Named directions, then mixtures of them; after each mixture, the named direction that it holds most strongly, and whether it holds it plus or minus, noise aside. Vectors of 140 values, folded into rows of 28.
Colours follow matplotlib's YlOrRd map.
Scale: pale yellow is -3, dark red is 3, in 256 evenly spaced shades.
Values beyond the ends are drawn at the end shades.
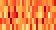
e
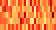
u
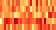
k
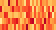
u, minus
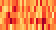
u, minus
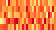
u, minus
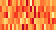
u, minus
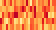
k, minus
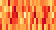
u, minus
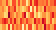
e, plus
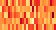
u, plus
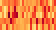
e, plus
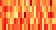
u, plus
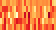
e, minus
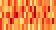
u, minus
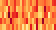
e, plus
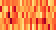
e, plus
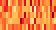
u, plus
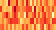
u, minus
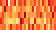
u, plus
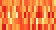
e, minus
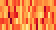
e, plus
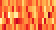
e, minus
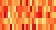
e, minus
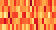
e, plus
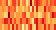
e, plus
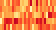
k, plus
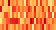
u, minus
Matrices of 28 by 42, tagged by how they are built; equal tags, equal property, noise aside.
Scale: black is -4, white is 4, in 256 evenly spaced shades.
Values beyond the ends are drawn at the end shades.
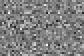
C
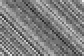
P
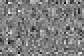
C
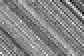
P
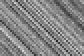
P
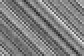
P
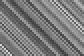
P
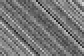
P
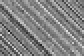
P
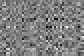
C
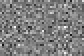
C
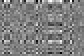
C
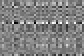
C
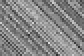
P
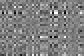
C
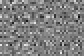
C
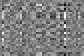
C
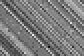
P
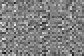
C
